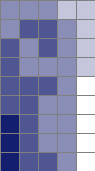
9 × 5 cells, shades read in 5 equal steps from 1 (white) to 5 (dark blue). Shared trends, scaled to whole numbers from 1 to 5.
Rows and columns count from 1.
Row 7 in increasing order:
1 3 3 4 5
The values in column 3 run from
3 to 4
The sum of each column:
37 33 31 26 13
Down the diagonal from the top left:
3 4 4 3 1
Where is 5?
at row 7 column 1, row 8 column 1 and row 9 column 1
